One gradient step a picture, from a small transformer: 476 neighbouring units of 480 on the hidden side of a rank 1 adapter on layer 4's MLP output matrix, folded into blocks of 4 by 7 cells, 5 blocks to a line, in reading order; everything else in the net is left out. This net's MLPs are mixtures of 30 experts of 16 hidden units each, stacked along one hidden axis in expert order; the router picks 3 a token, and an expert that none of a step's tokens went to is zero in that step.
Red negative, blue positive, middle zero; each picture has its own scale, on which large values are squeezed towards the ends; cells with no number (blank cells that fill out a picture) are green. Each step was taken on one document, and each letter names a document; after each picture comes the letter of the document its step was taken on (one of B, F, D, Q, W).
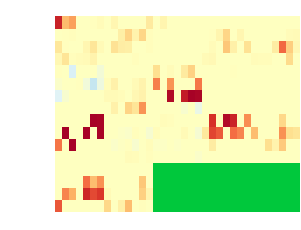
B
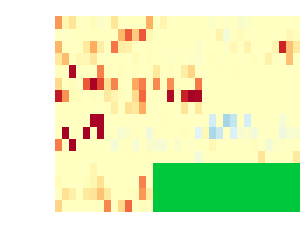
B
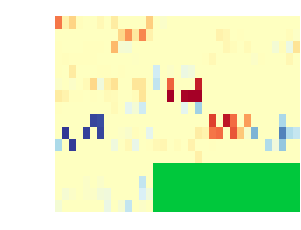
B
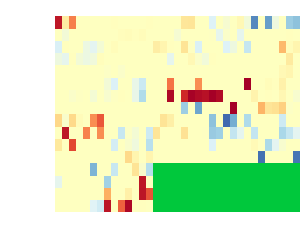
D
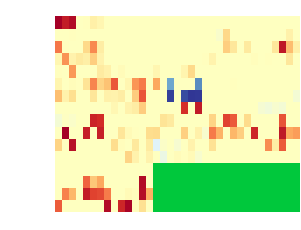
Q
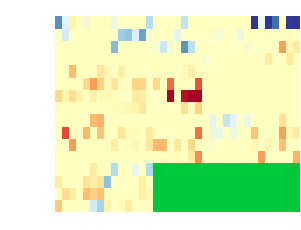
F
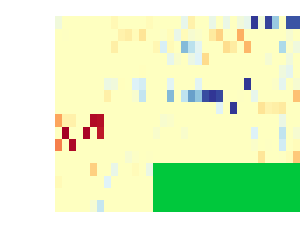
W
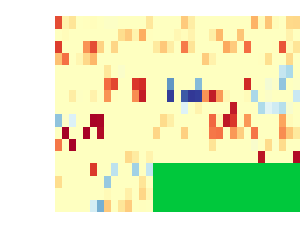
D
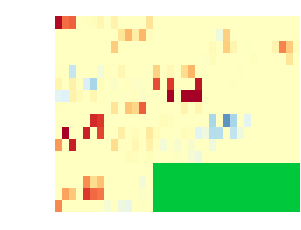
Q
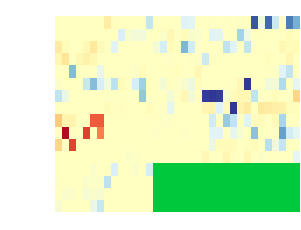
W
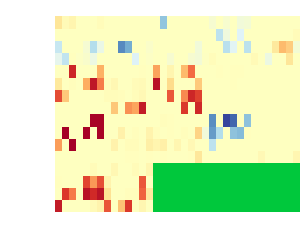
B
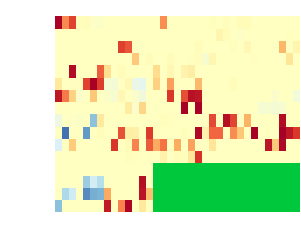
Q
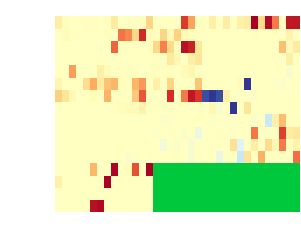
F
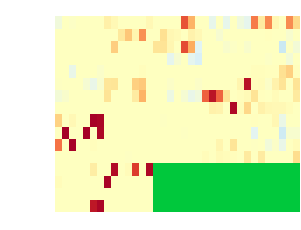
W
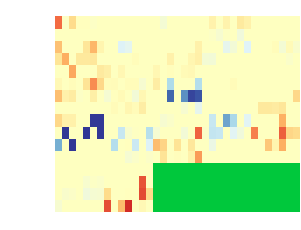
Q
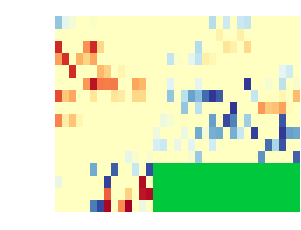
D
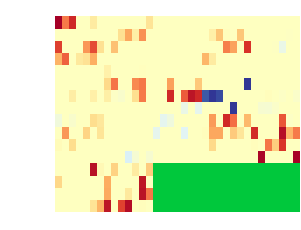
D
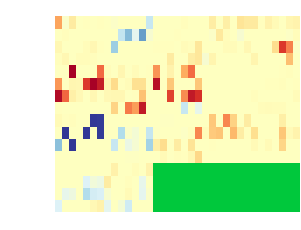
B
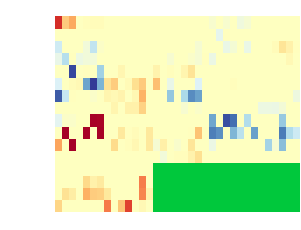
Q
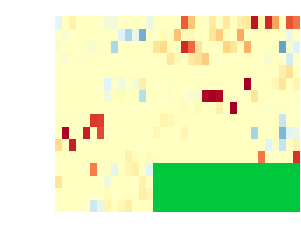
W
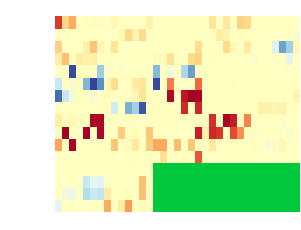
B
